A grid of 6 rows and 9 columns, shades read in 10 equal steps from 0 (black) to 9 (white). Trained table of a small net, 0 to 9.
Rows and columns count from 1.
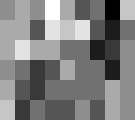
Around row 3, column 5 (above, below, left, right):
7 6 6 4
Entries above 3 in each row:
7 6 7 6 7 5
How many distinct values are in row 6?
6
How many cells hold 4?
12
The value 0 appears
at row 1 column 8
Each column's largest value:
7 8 6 9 7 8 4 6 7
